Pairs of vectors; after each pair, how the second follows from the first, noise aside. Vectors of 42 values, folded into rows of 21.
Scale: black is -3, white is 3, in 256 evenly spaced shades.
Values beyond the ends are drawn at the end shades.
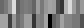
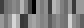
reversed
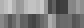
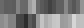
reversed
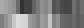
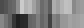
negated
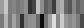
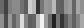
negated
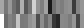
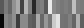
negated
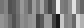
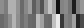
negated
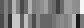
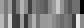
negated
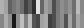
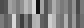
negated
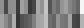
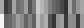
reversed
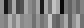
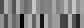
reversed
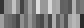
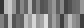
reversed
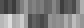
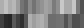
negated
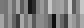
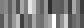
negated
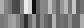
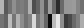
reversed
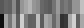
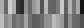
reversed
